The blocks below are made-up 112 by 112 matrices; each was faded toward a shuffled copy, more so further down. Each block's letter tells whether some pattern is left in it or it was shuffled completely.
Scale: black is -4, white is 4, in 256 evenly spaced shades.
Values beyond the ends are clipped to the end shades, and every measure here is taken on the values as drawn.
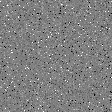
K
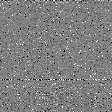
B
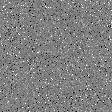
K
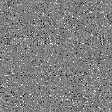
B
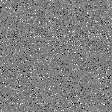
B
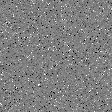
K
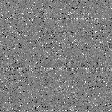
B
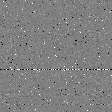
B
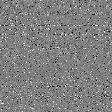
B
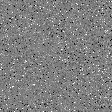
K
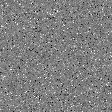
K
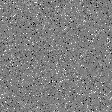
K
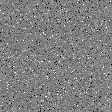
K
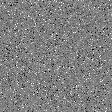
K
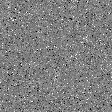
K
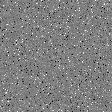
K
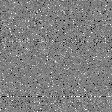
B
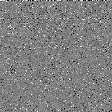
B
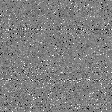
B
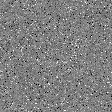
K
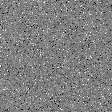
K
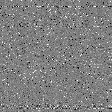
B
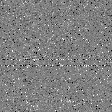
B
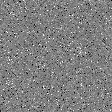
K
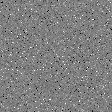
K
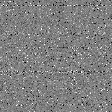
B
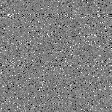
B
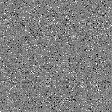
B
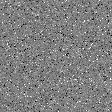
K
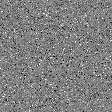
K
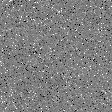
K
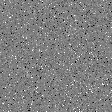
K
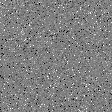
K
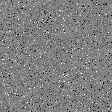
K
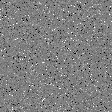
K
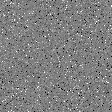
K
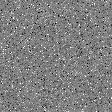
K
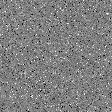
K
